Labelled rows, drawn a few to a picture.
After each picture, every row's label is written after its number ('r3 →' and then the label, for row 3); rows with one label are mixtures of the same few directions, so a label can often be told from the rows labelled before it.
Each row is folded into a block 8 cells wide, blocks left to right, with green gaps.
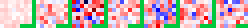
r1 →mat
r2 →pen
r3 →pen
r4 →pen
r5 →mat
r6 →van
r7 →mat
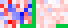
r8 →mat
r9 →mat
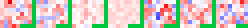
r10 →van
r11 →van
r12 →mat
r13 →mat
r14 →van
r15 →mat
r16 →pen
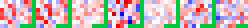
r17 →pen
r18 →pen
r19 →pen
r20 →mat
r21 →van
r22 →van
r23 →van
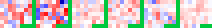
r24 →mat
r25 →pen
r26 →mat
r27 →pen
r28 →van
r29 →van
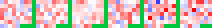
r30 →pen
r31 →mat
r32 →van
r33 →mat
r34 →pen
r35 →mat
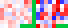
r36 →pen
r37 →pen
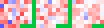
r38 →mat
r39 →pen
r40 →van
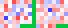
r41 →pen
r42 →mat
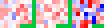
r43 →van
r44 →mat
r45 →mat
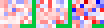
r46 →mat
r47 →pen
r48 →pen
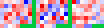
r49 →pen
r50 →pen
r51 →van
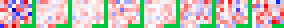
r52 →mat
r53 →van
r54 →van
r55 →mat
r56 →van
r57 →pen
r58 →pen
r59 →pen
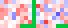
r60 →van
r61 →mat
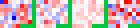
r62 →van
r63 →mat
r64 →pen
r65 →mat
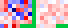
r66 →mat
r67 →pen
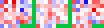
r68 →pen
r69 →mat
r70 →pen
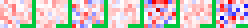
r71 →pen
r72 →mat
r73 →mat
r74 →van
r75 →mat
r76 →pen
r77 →pen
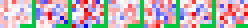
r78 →pen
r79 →van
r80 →mat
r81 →van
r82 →mat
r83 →van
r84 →pen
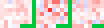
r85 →van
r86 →mat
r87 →pen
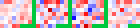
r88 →van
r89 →mat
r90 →van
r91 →mat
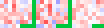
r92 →pen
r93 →pen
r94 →pen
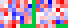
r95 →mat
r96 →pen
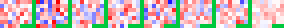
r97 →mat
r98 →pen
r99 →mat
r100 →van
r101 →pen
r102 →pen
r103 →pen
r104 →mat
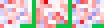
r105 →mat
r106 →van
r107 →mat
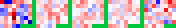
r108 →van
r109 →mat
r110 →van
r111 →pen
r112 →pen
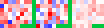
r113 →mat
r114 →mat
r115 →pen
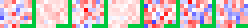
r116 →van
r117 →mat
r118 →mat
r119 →van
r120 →mat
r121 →mat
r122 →mat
